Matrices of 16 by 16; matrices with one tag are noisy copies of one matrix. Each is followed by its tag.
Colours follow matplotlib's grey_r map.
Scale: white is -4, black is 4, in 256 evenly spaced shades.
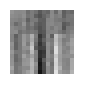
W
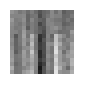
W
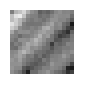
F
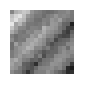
F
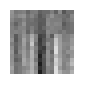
W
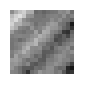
F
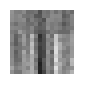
W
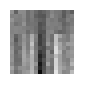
W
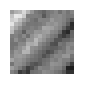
F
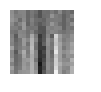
W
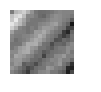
F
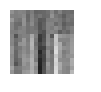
W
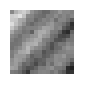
F
